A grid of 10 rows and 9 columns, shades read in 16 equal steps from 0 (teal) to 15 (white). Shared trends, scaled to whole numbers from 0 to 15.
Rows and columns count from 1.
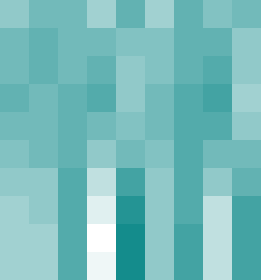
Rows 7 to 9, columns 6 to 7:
8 4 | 8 4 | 8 3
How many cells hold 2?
0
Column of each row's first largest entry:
4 9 5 9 9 4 4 4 4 4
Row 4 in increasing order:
3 4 4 5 5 6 6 8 9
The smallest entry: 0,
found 2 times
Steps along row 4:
up down down up down down down up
